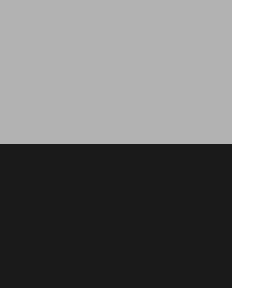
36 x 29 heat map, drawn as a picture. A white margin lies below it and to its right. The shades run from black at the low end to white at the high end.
It is made of 2 by 1 panels. Panel 1,1: high, flat. Panel 2,1: very low, flat.
